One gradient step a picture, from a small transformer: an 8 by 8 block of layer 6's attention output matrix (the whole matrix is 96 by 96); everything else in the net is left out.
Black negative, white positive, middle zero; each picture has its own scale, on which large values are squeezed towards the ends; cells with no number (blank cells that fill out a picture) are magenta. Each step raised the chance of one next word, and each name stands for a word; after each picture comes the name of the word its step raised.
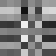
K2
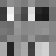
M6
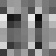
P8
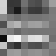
K2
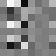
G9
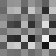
K2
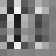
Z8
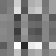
Z8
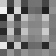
Z8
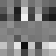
M6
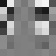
G9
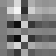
K2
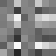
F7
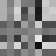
K2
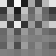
G9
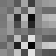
F7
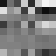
G9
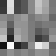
Z8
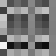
F7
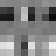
M6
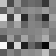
F7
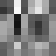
Z8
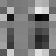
P8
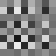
K2
